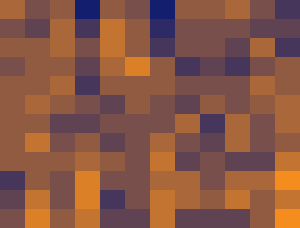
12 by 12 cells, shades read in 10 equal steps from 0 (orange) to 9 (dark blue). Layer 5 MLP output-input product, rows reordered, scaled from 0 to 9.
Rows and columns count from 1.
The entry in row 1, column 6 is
5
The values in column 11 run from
3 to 6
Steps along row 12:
down up down up same down up same same down down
